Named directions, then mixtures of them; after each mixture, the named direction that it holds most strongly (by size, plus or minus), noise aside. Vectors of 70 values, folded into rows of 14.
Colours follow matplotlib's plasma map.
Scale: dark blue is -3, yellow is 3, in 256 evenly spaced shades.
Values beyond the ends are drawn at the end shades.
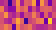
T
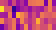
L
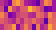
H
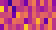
L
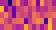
T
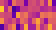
L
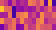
L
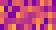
H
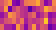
H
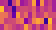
T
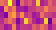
T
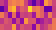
H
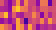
T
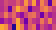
T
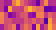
H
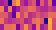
H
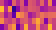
L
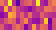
H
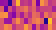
T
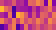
L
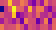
L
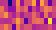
T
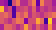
T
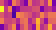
L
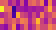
L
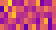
H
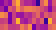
H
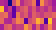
T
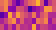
H
